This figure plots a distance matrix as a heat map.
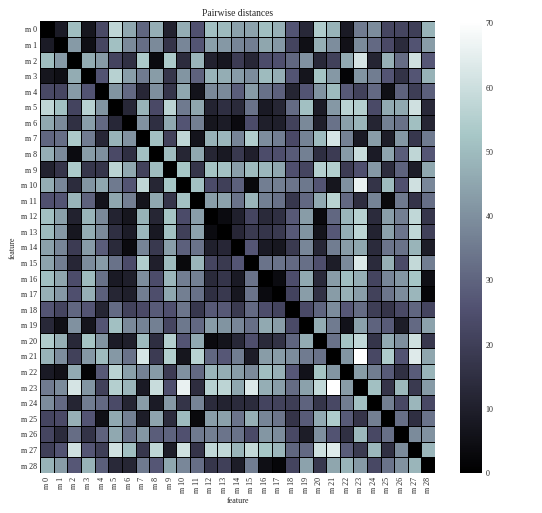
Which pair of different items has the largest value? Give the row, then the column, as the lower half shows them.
m 23, m 21
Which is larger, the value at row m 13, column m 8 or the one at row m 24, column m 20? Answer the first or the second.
the second
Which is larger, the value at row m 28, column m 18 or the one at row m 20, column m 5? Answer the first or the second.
the first
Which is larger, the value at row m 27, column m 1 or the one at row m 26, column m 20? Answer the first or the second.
the second
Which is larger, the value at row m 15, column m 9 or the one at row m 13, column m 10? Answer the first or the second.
the first
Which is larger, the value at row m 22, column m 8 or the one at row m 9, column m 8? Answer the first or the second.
the second
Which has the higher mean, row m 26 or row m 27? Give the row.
m 27
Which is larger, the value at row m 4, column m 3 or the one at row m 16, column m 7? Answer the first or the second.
the second
